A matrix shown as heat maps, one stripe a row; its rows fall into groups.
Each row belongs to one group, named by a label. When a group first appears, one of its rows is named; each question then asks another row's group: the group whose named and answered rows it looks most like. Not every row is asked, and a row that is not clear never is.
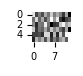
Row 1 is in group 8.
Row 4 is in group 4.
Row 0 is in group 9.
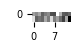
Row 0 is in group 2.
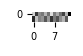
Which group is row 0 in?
9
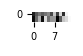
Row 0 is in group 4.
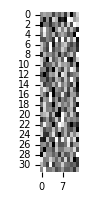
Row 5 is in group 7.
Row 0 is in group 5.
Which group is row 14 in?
9
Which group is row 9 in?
8
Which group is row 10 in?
9
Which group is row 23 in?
9
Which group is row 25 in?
7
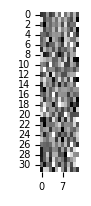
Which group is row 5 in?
2
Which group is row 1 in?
9
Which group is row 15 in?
7
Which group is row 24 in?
4
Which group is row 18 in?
8
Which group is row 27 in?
4
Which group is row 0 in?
7
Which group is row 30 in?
4
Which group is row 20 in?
2
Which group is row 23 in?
2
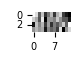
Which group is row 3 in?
5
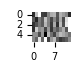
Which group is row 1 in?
4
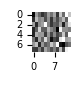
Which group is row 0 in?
4
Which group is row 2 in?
4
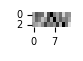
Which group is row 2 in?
5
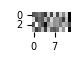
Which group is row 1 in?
9
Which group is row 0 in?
7
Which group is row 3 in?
7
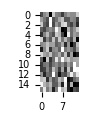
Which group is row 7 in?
7
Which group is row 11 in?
4
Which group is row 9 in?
7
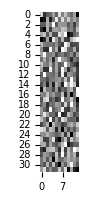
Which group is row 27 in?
4
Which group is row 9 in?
8
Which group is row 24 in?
5
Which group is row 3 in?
7
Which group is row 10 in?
2
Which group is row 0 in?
9
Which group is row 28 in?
7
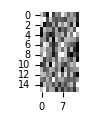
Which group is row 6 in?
8
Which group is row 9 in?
9
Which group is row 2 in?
9
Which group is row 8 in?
8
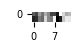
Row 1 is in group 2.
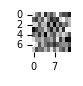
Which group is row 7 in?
9
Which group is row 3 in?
4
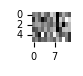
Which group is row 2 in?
5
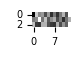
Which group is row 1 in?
5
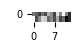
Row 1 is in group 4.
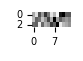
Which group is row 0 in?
8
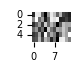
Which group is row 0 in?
8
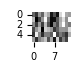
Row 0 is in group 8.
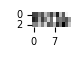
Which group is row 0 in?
4
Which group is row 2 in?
5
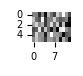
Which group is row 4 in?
8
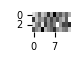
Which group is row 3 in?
2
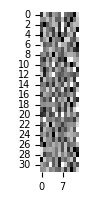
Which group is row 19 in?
4
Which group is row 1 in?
5
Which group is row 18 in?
5
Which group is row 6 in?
9
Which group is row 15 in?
5
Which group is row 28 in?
9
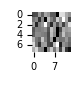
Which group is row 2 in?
4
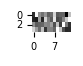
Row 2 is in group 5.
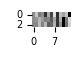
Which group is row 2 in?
5
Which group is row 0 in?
7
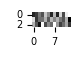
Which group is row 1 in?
9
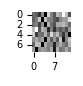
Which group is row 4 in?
9
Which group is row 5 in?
5
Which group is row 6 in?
2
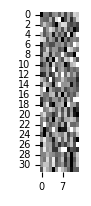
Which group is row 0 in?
4
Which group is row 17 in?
4
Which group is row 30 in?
5
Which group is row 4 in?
5
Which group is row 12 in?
7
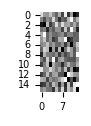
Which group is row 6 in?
5
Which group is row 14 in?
4
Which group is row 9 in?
5
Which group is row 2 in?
7
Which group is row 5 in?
8
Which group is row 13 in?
8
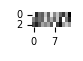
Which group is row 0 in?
9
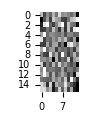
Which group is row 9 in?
5
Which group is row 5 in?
9
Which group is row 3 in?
4
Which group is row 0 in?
9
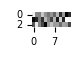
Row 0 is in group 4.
